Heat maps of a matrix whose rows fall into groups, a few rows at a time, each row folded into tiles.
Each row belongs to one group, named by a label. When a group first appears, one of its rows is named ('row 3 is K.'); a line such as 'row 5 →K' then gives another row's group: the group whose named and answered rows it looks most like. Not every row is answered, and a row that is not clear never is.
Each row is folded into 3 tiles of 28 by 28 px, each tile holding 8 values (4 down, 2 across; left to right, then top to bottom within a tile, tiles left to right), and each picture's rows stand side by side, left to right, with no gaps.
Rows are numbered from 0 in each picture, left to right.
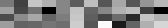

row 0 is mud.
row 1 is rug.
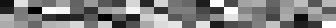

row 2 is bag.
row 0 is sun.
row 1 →rug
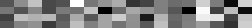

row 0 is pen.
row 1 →pen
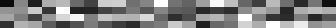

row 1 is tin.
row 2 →mud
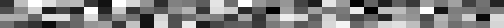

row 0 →tin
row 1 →mud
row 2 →rug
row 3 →pen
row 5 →pen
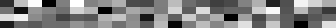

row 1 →pen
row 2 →pen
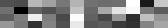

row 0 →mud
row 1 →rug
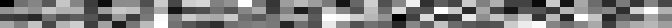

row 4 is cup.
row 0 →sun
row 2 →tin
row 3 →mud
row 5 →bag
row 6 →bag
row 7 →sun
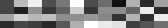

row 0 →tin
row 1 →bag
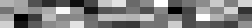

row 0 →sun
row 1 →tin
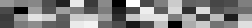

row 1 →bag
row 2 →pen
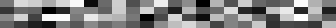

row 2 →bag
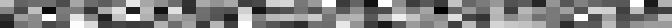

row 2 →mud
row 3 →tin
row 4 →bag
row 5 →mud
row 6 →bag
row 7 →rug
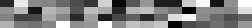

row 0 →sun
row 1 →sun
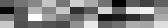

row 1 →sun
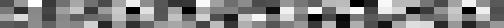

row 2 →mud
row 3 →cup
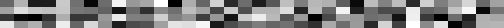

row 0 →sun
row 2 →bag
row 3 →cup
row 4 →mud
